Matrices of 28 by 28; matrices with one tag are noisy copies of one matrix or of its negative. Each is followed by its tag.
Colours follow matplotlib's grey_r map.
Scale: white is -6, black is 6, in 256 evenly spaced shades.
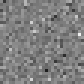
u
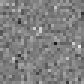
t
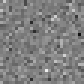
u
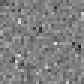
t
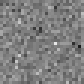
t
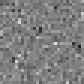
t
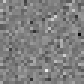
u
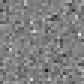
u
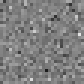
u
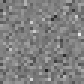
u
